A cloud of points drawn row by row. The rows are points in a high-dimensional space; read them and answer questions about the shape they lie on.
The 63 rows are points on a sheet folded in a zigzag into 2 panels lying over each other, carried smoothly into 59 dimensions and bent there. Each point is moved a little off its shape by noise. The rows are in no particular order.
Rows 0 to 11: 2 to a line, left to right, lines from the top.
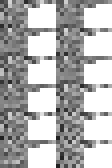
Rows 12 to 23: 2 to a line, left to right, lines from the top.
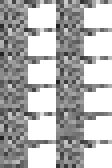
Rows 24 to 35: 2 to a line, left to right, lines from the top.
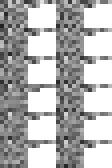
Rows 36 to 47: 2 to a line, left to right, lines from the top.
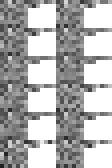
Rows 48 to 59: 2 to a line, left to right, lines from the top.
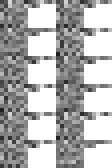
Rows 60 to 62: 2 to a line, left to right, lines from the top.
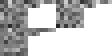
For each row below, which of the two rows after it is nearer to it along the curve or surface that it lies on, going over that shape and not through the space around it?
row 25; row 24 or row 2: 24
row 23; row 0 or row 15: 15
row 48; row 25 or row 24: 24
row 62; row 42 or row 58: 58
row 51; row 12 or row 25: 12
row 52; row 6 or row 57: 6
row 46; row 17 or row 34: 17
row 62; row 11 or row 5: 5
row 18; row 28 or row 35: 35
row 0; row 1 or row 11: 11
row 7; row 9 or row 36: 9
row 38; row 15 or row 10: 15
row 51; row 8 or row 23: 8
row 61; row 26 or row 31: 31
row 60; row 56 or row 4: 4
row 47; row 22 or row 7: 22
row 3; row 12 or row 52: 12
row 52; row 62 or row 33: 62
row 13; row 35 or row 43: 43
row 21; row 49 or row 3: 49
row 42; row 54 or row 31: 54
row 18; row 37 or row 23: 23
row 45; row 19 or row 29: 29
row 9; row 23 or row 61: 61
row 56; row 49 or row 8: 8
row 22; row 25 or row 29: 25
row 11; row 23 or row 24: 24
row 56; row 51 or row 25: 51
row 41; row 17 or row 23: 23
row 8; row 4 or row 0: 0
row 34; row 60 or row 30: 30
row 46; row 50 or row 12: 12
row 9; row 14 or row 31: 14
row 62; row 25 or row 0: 25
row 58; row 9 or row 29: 9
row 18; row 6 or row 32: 6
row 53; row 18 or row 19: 18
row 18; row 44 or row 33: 44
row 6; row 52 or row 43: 52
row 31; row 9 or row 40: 9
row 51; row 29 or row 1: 29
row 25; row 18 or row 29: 18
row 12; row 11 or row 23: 11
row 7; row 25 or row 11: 11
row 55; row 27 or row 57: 57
